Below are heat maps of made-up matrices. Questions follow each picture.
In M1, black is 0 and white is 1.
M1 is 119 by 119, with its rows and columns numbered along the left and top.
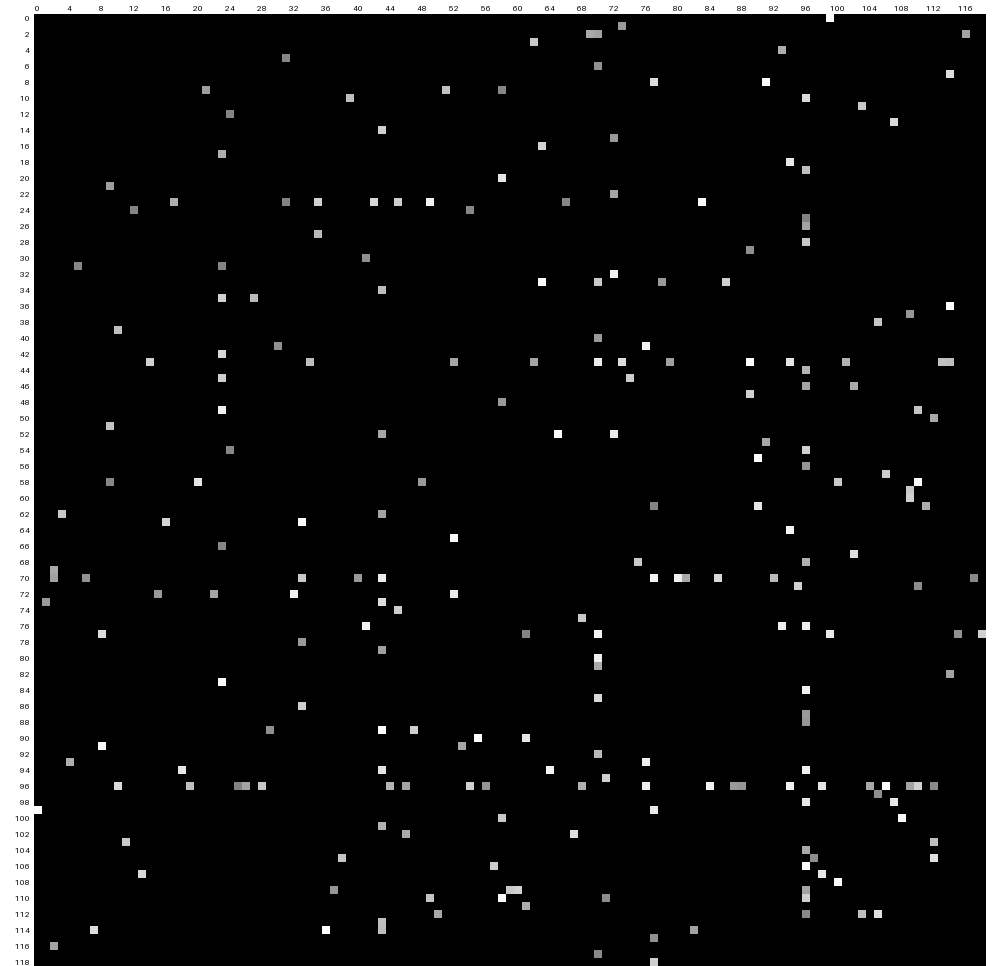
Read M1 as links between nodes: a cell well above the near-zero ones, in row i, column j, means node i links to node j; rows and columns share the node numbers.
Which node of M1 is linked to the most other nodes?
node 96
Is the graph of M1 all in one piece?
yes
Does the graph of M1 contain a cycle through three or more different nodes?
no
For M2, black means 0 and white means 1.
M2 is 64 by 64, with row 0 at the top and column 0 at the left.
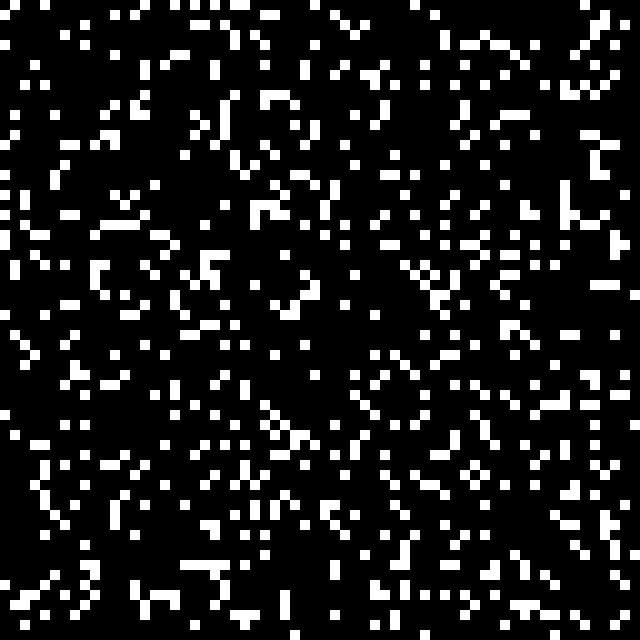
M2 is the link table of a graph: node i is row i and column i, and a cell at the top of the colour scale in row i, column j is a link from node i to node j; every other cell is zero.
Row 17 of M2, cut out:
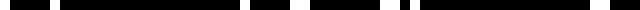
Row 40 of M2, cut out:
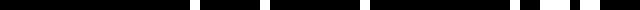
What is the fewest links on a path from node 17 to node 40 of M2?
2
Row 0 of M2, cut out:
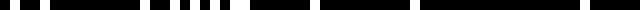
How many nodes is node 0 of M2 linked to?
11
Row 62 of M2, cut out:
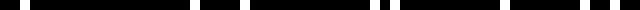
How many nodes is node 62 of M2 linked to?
8
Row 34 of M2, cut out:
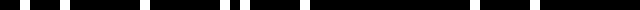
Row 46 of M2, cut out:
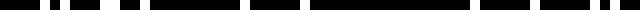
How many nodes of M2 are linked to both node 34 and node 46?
6
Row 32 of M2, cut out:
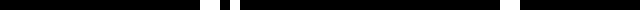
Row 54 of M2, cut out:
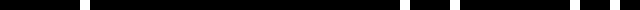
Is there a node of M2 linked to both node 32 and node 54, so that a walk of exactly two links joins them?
no
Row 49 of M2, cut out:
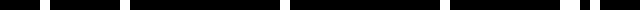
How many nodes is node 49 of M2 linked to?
7
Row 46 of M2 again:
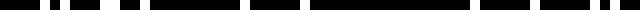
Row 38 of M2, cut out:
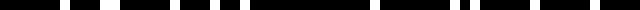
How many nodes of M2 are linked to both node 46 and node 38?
7
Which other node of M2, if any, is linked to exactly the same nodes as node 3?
node 16
